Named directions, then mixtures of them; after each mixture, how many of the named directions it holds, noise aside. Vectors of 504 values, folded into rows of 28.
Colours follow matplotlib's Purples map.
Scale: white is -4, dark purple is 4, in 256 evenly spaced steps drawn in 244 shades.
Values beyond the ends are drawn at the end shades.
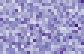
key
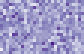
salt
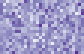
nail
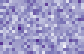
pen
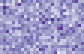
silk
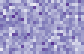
one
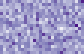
two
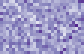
three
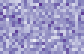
two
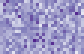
one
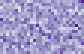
one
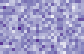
two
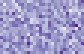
two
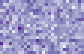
one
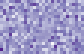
one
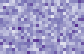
three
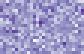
three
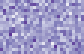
one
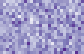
two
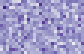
two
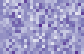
one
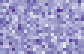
one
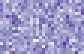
two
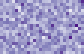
one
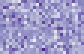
three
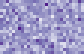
two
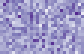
one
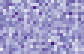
one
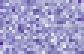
one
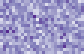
three
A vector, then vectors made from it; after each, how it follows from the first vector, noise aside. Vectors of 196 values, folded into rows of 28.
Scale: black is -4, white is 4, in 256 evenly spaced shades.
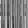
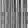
reversed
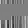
partly zeroed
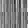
reversed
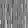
partly zeroed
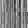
reversed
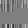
partly zeroed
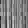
negated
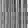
reversed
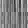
reversed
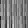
negated
